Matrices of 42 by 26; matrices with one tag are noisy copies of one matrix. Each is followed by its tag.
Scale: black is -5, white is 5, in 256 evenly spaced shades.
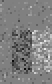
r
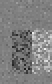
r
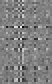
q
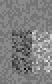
r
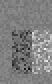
r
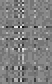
q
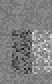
r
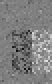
r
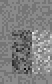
r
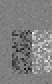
r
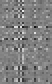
q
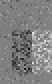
r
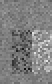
r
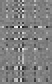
q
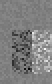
r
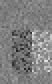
r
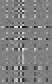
q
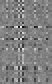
q
